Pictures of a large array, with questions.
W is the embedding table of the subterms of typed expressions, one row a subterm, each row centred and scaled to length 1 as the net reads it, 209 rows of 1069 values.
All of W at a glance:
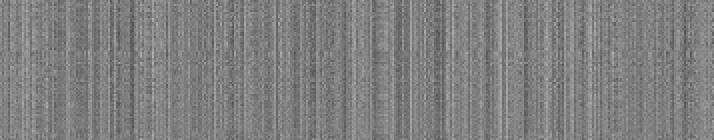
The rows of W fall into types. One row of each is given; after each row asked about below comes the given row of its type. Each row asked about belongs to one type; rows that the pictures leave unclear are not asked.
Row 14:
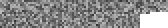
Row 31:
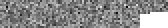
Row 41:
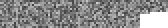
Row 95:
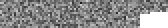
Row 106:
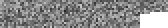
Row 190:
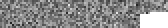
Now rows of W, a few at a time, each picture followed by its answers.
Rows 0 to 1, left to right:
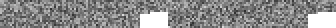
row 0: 14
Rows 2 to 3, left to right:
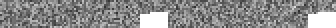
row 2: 31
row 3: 190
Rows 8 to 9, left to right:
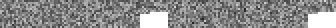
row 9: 41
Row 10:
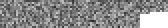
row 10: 41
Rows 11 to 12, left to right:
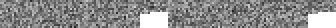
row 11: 95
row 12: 106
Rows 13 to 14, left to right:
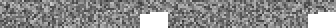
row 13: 14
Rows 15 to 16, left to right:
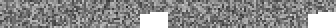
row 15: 31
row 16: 14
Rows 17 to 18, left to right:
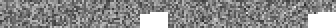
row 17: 31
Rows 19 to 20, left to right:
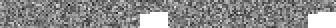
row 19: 106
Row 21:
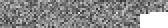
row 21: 106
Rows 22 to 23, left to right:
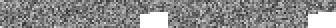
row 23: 95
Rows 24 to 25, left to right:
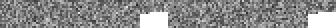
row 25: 95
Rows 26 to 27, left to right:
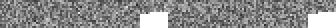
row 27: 14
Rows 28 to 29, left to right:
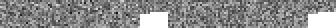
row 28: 31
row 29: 41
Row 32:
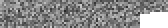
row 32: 106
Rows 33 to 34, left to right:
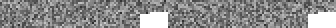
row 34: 14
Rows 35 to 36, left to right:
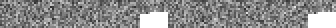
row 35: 41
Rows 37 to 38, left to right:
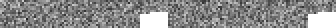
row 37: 14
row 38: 41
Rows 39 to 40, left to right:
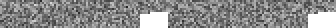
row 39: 14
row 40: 14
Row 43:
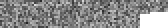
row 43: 41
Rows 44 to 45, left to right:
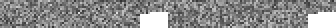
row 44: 106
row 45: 31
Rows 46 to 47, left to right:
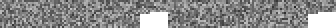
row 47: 31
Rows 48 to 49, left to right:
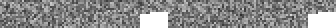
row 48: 14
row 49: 14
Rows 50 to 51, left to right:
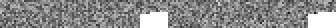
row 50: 14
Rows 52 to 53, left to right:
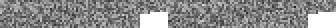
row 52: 14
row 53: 14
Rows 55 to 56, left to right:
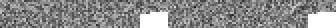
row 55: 14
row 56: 190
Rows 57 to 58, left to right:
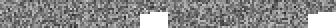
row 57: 95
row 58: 31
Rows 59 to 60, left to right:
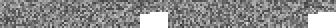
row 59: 106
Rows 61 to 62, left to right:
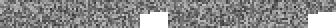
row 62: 31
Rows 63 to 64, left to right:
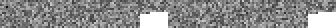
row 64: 95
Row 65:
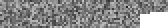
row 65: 31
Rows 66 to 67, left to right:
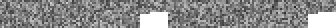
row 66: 190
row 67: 31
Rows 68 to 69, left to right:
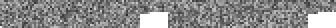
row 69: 31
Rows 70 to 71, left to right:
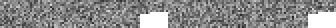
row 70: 106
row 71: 95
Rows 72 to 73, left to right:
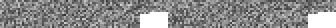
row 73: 106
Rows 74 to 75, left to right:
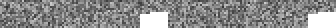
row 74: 14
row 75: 41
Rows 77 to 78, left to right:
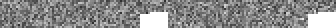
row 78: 41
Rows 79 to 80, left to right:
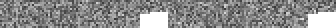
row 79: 41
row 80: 41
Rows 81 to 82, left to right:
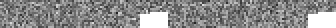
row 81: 41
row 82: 41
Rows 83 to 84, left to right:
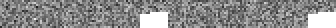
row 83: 14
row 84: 41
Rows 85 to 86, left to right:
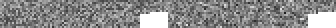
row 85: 106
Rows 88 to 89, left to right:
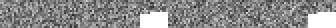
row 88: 95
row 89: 106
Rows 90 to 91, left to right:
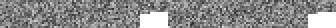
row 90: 95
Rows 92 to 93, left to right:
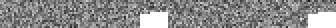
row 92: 95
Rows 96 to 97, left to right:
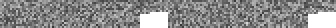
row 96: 106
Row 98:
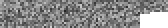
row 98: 106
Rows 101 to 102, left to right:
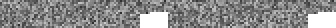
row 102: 31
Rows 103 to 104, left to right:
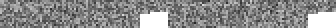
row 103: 14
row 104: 41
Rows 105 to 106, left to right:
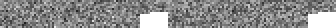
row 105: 106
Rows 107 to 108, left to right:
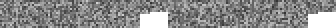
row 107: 41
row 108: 31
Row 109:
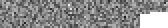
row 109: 95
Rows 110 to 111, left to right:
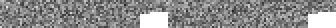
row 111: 106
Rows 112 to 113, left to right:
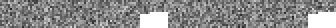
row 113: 95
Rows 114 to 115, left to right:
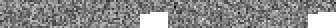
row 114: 31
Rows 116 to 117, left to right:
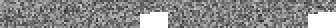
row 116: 106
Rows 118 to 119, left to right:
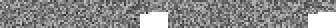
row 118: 190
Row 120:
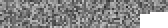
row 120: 31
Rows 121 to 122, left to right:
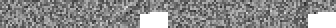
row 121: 190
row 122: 190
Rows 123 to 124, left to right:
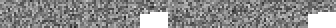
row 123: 95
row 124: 106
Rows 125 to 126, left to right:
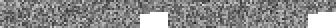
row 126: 41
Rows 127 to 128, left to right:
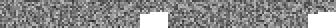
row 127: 41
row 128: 14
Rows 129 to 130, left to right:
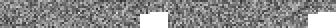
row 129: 106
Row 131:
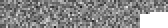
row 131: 41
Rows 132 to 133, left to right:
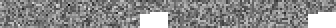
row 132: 106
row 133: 31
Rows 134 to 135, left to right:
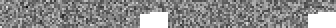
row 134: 95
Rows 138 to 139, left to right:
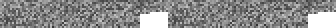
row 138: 106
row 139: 106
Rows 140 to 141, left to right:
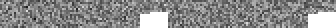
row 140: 95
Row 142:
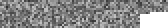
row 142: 31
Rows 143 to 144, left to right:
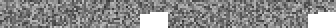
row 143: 31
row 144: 14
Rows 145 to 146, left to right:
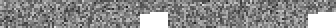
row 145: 106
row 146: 41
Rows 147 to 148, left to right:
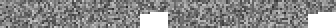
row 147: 95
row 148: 31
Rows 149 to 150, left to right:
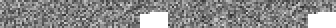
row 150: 41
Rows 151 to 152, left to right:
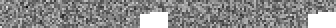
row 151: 95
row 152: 14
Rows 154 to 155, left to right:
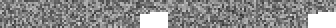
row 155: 14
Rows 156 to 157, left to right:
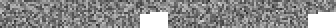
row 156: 14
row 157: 14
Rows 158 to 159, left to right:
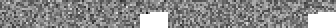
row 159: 190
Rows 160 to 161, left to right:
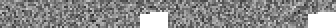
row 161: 190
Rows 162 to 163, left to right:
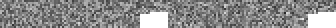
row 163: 41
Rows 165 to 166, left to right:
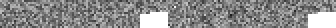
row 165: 14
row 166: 41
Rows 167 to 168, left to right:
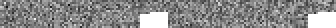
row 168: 190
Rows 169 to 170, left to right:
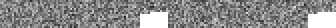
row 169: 95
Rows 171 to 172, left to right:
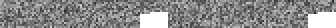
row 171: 106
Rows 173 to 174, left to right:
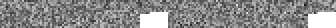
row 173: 31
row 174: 190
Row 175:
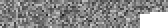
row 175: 41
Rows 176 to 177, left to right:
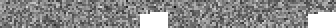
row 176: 14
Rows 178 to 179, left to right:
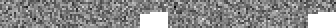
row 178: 95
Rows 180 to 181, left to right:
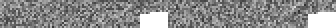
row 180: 106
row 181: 190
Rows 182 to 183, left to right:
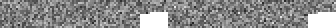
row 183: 106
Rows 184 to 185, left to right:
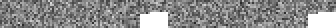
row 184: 190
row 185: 95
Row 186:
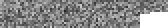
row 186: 106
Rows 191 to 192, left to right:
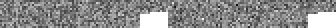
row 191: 41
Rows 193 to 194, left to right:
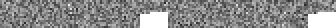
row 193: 95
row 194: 190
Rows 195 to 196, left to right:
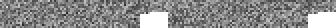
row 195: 190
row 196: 106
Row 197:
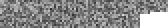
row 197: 14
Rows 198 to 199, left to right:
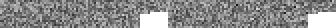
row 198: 14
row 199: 106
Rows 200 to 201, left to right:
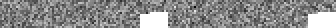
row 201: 106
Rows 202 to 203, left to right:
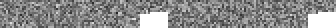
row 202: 41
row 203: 14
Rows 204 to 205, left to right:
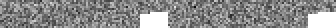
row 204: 14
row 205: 95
